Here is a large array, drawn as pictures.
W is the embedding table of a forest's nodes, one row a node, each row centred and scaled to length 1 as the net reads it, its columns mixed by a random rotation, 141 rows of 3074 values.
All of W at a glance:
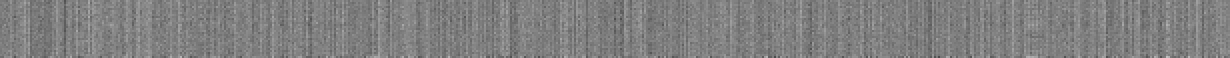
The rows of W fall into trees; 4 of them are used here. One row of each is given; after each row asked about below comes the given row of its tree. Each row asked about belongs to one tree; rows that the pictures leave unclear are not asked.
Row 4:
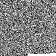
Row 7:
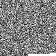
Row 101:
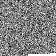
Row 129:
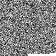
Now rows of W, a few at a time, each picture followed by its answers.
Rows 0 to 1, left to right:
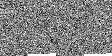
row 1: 129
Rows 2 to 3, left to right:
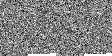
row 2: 7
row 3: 101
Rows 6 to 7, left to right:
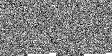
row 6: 7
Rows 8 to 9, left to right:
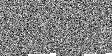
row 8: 129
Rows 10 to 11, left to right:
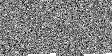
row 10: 101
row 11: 7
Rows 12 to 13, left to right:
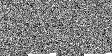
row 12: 129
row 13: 7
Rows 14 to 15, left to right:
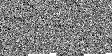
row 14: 129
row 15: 7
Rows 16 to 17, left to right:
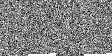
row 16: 101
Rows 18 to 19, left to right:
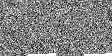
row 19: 7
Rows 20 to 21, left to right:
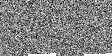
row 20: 101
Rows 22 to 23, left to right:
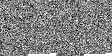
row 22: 129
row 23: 7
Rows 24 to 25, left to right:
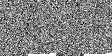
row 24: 129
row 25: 7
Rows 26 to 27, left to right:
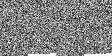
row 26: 7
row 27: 129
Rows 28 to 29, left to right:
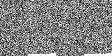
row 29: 129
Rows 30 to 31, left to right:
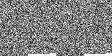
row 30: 7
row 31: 7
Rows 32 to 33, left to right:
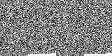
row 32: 129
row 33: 129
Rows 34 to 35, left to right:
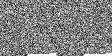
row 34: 7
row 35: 7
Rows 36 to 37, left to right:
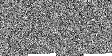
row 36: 101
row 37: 4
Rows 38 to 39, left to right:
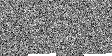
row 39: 129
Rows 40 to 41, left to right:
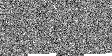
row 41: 7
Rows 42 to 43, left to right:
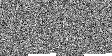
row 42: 7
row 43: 129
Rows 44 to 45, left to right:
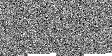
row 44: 7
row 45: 129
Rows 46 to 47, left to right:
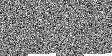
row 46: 129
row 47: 129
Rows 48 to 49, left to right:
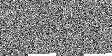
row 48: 7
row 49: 129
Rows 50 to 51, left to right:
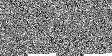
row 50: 7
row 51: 7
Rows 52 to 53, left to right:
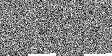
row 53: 129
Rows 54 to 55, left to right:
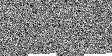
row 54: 129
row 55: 7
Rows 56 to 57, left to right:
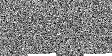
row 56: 4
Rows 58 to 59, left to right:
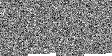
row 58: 7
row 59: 129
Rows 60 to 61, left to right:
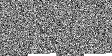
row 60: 7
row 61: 7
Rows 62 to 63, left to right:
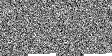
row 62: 7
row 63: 7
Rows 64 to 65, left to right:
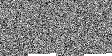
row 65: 101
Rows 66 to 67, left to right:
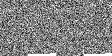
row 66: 7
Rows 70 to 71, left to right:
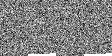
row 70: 7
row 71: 129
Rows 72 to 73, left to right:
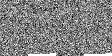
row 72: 129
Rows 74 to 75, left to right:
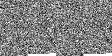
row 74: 7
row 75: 7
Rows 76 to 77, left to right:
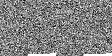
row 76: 129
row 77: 7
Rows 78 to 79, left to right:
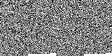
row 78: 101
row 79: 129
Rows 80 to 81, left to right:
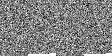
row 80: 129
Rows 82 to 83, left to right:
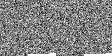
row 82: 7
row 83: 129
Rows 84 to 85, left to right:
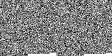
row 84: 7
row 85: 101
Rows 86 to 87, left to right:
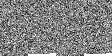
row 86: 7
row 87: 4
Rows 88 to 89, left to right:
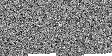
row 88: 129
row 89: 129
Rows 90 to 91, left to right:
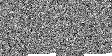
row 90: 101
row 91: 129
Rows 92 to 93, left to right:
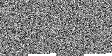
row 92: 101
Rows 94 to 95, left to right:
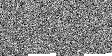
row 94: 7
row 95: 129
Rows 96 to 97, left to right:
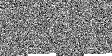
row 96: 7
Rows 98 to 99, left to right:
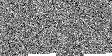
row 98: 101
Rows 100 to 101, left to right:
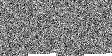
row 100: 101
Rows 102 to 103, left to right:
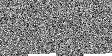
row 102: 129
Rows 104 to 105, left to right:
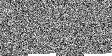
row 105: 129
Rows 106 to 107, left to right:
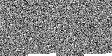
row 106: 129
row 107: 129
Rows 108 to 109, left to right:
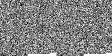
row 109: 7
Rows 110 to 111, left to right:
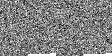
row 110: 129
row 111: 7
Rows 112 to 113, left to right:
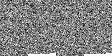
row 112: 129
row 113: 129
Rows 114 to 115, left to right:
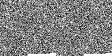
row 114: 4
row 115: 4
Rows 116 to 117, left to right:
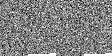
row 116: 101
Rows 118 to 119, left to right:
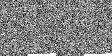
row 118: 7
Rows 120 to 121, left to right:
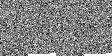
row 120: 7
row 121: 129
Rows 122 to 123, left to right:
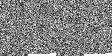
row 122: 7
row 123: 129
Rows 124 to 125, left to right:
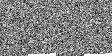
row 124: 129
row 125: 7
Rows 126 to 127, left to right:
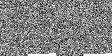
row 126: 7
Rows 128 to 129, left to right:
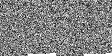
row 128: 4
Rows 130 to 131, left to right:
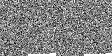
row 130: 129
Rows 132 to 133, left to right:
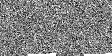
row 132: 4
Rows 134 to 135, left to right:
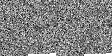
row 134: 129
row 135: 129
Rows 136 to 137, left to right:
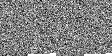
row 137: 129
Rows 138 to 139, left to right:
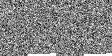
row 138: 7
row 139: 101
